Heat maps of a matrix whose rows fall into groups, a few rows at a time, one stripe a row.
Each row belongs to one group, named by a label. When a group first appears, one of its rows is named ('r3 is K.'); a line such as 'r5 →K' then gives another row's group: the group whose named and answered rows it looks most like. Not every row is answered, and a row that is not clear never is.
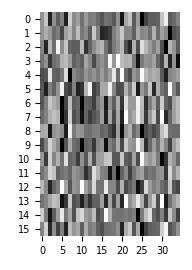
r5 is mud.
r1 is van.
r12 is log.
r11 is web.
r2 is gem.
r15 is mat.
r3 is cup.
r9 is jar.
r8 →mat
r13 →jar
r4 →gem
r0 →mat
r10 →gem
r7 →jar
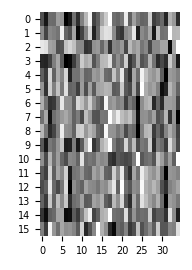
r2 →van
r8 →log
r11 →gem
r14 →mud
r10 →web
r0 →mud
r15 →web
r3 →mud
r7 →cup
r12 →gem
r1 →mud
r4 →gem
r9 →mud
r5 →gem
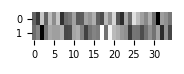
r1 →cup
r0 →gem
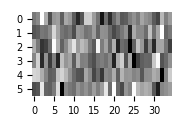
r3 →mat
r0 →web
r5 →gem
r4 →van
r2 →log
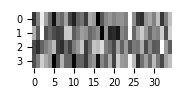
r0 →jar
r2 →mud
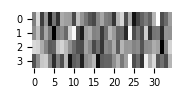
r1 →van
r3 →jar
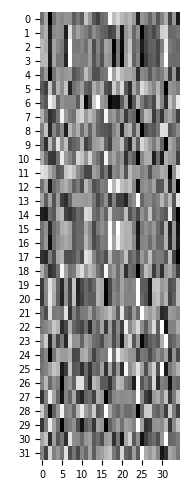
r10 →log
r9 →gem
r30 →mat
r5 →gem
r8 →mat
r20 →jar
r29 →jar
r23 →mat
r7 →log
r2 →mat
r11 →van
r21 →gem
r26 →van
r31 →gem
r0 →cup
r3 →mat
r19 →jar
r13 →web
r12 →cup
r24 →cup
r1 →mat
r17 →mud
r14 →mud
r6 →web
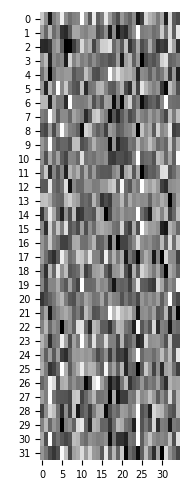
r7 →web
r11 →mat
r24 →web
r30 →web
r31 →log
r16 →web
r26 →web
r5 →gem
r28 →jar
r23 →log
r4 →cup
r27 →web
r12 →gem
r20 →mud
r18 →gem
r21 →cup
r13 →van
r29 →van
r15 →gem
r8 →mud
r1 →web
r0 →log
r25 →log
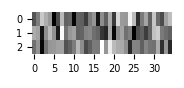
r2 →cup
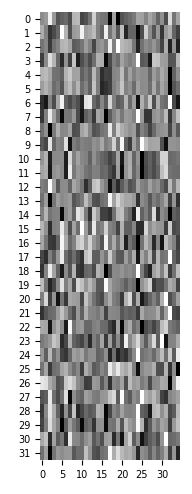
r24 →web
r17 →mud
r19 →log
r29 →jar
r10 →mat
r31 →cup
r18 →jar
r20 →mat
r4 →van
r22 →mat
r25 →cup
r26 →van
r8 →cup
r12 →web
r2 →cup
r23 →jar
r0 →web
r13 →cup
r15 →log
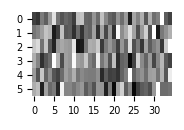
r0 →mud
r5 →mat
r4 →web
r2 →van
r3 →log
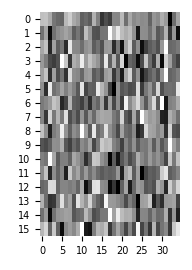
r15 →van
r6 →jar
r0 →van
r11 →mat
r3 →log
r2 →mat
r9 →mud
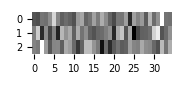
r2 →web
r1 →mat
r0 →mud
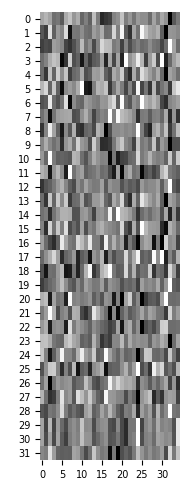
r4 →gem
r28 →mud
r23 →van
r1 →gem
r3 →jar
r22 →mat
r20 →mat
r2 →mud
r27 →log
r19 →mud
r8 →jar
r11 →mat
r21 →web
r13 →gem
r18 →mud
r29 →web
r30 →web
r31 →web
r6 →gem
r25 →jar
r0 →van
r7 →cup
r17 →jar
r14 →cup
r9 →van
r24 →log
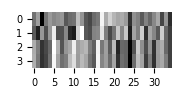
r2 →log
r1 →mud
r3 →log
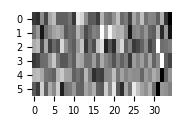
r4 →van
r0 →mud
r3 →mud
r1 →cup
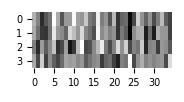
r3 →web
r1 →log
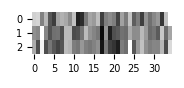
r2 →web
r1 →web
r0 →van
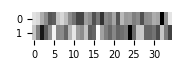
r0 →van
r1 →log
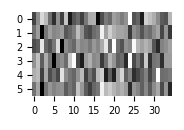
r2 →gem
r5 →cup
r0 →jar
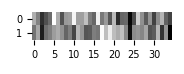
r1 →cup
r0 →log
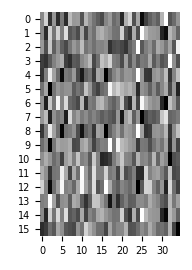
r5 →cup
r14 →gem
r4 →jar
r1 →gem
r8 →jar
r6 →gem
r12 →log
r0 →mat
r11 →log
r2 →web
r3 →mud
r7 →mat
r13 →web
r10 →van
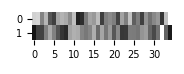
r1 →mud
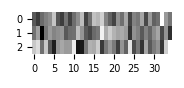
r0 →mud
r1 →cup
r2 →van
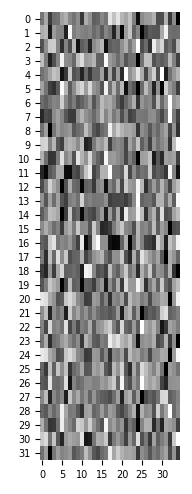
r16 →web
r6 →mud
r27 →mat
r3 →log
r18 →mud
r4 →jar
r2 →jar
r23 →cup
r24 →van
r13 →web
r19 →jar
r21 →mat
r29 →log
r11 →mud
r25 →gem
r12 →jar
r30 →van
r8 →cup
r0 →cup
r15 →van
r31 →cup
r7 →mud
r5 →log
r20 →van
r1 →mat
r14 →jar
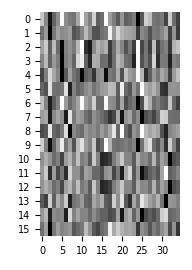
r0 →log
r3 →van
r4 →jar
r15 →cup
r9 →log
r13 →gem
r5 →gem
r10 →van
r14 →mat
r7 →mat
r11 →mat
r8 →gem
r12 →van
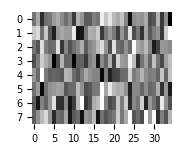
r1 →van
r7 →jar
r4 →web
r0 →cup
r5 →cup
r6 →mud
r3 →jar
